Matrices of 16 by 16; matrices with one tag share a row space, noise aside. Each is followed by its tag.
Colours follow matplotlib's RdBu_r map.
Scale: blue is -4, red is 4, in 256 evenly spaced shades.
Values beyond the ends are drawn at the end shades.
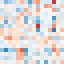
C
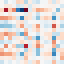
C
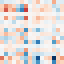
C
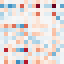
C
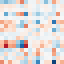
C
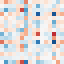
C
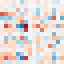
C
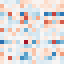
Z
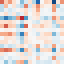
C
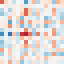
Z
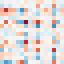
C
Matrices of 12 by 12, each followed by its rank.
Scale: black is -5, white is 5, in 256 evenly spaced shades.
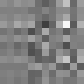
two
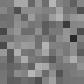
full rank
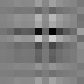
one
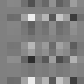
one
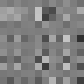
two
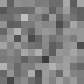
full rank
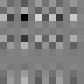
one
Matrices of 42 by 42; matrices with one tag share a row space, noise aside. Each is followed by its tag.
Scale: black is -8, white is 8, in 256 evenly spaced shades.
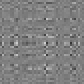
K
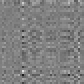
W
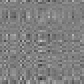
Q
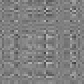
K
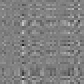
W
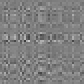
Q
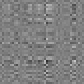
K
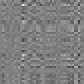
W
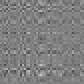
Q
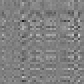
W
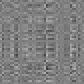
K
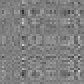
W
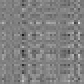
W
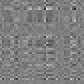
K
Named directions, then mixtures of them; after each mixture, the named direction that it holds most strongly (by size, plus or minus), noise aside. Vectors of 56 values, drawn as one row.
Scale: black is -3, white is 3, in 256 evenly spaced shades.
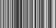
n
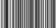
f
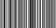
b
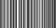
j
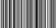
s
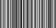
n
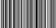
s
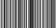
b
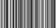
f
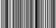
f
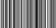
s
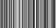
n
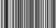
f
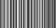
j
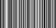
f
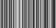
n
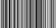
s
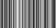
n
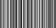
j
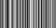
b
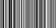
s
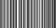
j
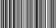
s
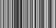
n
